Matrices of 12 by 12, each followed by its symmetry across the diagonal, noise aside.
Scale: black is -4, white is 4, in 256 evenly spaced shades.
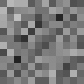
symmetric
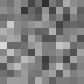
antisymmetric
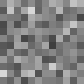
neither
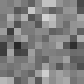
antisymmetric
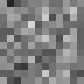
neither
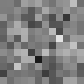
antisymmetric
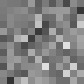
symmetric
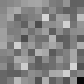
symmetric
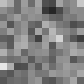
neither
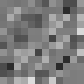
symmetric
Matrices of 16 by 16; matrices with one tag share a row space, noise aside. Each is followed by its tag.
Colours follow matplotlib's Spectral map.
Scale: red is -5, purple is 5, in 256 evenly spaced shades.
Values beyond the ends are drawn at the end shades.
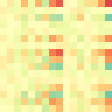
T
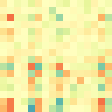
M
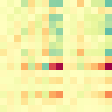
T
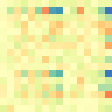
T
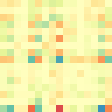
M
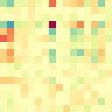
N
